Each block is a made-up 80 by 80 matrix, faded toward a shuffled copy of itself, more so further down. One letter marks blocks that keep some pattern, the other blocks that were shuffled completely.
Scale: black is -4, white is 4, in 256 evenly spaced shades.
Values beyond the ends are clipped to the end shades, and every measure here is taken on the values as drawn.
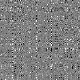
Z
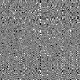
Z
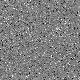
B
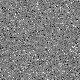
B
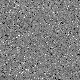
B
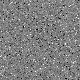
B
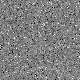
B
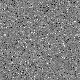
B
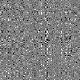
Z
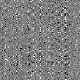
Z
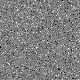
B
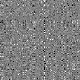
Z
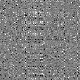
Z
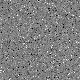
B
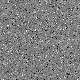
B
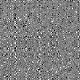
Z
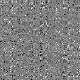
Z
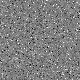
B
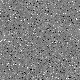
B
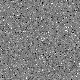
B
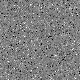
B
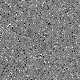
B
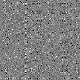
Z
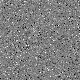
B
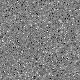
B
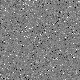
B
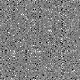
Z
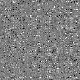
Z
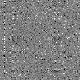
Z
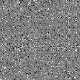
Z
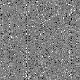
Z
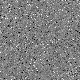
B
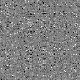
Z
